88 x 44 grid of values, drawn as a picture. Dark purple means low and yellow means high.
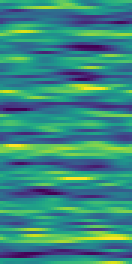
On average the colour sits 50% of the way up the scale. No overall slope runs across the table. Streaks run across, left to right. The histogram is bell-shaped. Horizontal stripes repeat 9 times down the table.
